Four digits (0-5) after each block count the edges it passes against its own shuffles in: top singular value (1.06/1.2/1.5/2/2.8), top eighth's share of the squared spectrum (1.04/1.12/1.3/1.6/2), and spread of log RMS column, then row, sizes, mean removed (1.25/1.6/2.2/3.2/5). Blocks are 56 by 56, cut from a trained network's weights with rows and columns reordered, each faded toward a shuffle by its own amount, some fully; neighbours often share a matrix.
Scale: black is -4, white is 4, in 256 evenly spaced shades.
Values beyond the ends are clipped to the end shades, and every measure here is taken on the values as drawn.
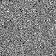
2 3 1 2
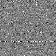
3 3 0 1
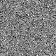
0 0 0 0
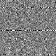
3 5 0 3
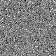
0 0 0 0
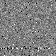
2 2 0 1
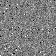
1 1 0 0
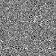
2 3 1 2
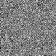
3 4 1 1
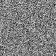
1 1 0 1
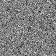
0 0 0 0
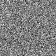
0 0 0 0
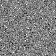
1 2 0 0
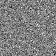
1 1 0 0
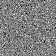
0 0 0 0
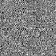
2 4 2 2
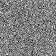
1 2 0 0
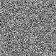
3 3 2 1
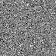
1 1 0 0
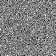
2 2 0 1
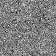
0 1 0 0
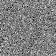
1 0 0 0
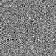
3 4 1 2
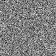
1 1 0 0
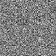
3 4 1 2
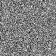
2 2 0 0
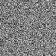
3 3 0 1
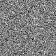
1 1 0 0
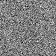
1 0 0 0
